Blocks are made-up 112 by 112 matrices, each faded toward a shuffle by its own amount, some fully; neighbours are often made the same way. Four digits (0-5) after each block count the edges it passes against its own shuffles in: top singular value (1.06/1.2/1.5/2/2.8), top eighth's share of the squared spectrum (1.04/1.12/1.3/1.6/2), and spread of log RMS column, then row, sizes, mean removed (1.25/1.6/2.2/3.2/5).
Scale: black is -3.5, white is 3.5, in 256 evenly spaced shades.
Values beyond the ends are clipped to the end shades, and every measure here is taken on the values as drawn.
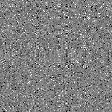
4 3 1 2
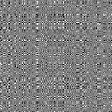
5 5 4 4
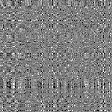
5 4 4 3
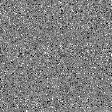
1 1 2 3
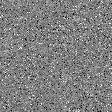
0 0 0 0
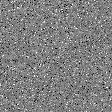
0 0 0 0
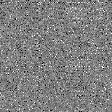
4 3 1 2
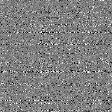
2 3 2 4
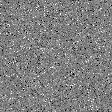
0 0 0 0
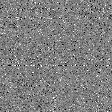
2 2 1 2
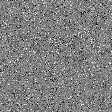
0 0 0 1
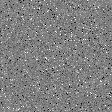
0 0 0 0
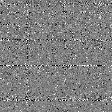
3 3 2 3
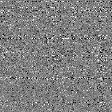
2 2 2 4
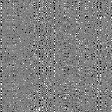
5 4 4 2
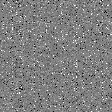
3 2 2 0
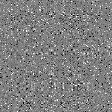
4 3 2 1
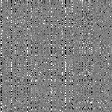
5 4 3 2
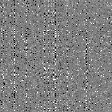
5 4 3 1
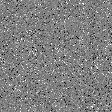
2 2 1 0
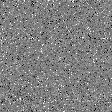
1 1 0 1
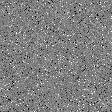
1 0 0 0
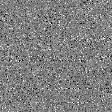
1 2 0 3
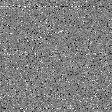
2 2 0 2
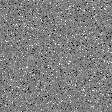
0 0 0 0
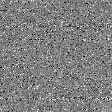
1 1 0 2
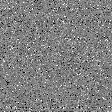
1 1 0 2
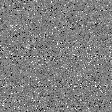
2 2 0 2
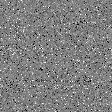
1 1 0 1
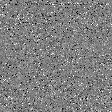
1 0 0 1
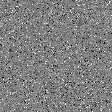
1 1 0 1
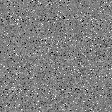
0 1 0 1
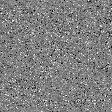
0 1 0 2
